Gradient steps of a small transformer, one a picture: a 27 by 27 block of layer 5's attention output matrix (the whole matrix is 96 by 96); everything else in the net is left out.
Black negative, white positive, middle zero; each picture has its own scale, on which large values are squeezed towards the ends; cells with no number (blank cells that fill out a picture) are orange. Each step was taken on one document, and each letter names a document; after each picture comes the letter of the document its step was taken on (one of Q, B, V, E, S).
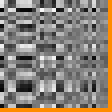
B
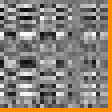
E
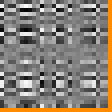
E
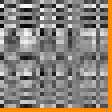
E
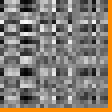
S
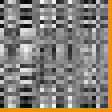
S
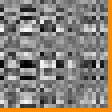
E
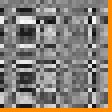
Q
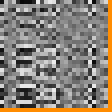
Q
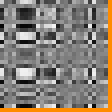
Q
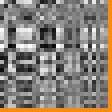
B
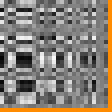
B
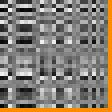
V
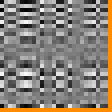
E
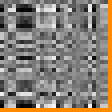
Q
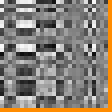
B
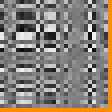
Q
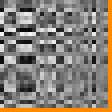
B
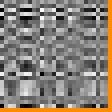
E
